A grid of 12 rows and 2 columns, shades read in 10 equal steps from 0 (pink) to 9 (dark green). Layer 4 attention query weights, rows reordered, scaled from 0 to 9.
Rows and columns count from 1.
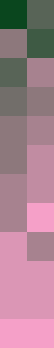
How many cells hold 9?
1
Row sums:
15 11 9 9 7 6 5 3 4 2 2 0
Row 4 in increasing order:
4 5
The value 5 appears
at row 4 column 1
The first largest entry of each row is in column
1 2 1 1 1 1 1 1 2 1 1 1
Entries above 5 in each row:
2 1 1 0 0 0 0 0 0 0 0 0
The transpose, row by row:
9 4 6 5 4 4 3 3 1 1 1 0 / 6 7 3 4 3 2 2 0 3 1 1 0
